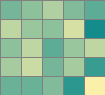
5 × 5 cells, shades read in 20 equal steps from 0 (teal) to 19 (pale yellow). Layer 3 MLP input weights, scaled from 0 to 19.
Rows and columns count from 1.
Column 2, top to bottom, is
10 11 14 15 7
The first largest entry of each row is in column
3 4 2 2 5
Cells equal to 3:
1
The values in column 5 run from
0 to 19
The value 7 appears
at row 5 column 1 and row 5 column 2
